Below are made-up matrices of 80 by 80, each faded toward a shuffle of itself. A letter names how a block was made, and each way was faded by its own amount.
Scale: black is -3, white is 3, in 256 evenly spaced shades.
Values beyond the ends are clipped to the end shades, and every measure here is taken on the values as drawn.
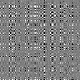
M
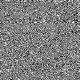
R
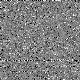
R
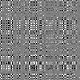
M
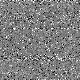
R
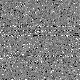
R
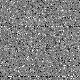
R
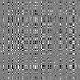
M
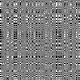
M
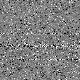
R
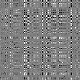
M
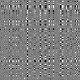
M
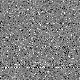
R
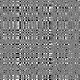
M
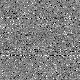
R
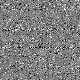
R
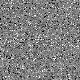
R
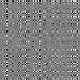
M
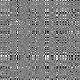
M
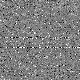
R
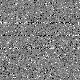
R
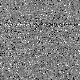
R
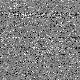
R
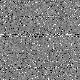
R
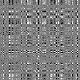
M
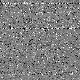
R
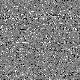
R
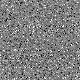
R
